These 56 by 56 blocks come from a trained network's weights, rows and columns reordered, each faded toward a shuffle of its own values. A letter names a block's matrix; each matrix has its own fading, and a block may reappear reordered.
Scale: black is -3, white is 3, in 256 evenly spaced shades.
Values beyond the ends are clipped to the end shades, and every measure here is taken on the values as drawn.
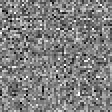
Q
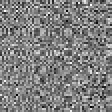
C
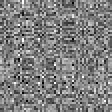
C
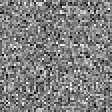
Q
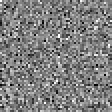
Q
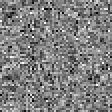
Q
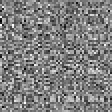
C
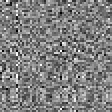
C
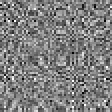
C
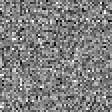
Q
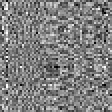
C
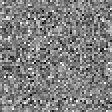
Q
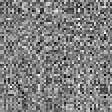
C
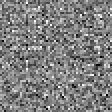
Q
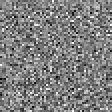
Q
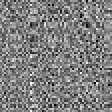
C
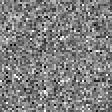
Q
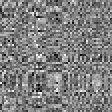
C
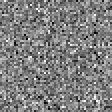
Q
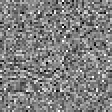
Q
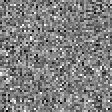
Q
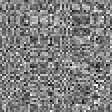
C
